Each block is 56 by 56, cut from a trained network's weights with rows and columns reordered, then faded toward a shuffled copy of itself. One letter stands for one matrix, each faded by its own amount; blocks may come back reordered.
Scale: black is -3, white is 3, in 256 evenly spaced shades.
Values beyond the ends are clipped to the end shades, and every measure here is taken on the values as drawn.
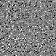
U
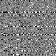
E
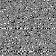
U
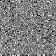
U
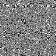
U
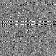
E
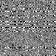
E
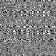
E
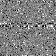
U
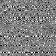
E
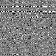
E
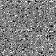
U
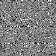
U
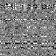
E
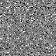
U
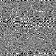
E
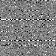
E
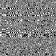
E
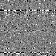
E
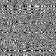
E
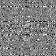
E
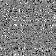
U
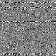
E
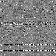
E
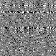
E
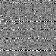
E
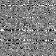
E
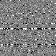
E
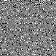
U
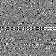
E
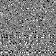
U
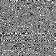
U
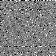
U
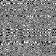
E
